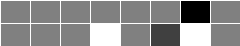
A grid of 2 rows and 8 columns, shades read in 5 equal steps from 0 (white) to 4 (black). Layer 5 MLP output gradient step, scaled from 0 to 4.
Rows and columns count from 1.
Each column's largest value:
2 2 2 2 2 3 4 2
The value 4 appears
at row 1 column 7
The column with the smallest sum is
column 4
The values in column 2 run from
2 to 2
